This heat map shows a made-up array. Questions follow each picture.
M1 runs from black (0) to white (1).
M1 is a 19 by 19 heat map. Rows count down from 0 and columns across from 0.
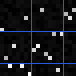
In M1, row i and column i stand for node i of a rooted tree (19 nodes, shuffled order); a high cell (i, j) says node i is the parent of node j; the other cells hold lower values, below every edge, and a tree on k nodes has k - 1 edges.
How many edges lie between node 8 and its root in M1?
4
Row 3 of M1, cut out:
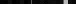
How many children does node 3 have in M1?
1
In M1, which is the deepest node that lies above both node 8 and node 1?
14
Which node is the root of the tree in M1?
4
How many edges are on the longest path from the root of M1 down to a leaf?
12
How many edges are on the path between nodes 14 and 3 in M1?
5
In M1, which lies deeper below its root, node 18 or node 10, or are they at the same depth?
the same depth
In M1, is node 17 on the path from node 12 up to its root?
yes
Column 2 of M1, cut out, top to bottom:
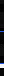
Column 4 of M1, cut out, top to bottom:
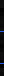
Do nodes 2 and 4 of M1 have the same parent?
no
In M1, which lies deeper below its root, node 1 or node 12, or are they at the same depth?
the same depth
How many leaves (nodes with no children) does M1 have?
7
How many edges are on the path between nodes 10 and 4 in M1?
10
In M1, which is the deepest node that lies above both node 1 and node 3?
14
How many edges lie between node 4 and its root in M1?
0
